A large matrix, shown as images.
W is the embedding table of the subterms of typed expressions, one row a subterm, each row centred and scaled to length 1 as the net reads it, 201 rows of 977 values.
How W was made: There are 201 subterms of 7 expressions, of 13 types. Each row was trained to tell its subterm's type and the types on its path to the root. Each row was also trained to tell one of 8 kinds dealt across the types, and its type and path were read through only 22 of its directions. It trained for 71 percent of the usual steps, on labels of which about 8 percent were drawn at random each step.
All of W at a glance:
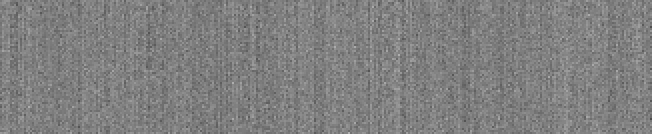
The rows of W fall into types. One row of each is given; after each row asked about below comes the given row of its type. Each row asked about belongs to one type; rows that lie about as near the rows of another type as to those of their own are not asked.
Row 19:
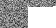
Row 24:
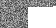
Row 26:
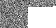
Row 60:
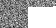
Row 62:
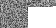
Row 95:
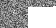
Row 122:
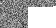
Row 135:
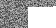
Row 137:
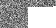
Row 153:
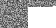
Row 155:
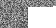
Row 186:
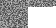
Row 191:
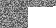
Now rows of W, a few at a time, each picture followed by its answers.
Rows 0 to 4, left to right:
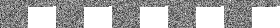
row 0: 26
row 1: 19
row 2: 155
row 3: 137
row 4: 24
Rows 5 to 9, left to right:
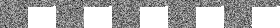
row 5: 135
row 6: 19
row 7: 135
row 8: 137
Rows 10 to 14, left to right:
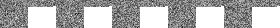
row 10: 19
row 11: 19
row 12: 135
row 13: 191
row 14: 62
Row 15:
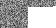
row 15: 19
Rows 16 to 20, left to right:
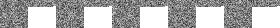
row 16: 135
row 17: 95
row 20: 62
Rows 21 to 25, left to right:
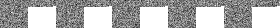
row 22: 26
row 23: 24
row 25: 137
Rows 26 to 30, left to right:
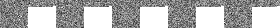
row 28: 135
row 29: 135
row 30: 26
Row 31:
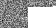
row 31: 24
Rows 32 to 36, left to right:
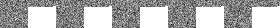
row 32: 19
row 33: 26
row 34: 153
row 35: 24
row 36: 122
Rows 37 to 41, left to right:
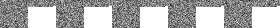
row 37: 19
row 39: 24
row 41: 62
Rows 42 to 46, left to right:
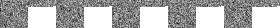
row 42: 95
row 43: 122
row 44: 191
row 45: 186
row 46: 60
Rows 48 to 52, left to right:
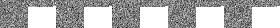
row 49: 62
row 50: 62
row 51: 153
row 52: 26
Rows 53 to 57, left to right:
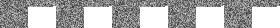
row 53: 135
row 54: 135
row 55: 19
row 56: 191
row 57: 153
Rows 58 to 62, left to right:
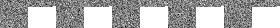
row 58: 153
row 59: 122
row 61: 155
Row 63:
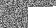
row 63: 153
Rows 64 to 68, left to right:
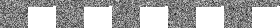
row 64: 62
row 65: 135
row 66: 60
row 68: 122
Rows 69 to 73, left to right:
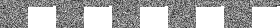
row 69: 62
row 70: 24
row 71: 26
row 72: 153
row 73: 191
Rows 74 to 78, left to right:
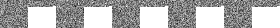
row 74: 153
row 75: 186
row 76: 26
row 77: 137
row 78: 19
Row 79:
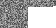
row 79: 191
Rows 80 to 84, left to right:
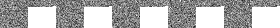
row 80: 153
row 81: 191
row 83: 62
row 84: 135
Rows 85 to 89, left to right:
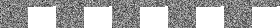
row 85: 137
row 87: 137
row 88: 153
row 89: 186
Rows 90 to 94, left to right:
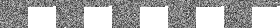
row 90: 24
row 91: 24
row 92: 135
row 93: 60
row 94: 191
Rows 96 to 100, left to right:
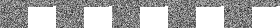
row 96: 191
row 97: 26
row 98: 26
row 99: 135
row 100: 155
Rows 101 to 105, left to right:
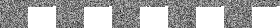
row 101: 26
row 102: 191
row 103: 95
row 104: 155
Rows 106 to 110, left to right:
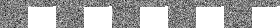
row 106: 186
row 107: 186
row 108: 62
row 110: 24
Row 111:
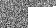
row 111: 153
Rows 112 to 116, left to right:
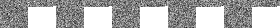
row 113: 186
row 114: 122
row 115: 26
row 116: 95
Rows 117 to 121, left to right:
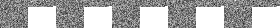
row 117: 191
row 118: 191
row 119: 19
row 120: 24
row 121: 186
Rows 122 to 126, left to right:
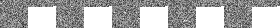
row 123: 19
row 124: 19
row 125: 135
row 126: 186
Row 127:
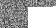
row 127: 24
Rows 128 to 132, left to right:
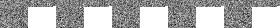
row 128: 155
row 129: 186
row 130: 19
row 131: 19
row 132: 191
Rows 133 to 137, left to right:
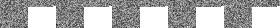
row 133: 191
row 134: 24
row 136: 95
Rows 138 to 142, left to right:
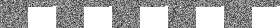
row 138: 60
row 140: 26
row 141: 135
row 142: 137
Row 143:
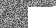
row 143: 135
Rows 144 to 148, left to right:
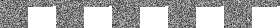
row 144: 24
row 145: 155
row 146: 19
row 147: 155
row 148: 122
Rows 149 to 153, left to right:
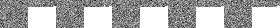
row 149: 137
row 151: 122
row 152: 191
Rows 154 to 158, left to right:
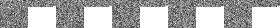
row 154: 95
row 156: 186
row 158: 122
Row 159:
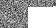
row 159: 62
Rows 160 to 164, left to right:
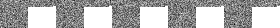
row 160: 186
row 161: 122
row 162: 155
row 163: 95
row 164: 153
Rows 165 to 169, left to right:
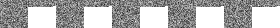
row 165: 191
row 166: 137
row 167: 95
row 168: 186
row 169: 60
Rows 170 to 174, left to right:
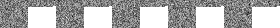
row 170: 153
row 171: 24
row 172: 155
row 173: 122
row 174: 153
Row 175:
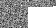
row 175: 26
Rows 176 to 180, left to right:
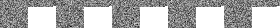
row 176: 153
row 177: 95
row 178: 19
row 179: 24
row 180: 191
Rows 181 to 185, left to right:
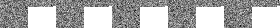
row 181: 155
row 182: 153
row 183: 60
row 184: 26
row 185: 95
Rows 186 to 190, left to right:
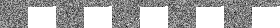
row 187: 155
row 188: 60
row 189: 122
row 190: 186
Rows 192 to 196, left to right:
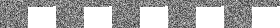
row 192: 19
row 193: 95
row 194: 135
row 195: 122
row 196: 122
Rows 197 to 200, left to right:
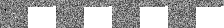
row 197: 24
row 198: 186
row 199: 135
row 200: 155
